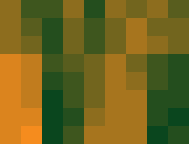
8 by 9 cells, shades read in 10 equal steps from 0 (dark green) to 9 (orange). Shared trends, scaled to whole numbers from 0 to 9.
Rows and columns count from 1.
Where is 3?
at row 1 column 9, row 2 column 2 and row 4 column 4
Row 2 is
5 3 1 4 2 4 6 4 4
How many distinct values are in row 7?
5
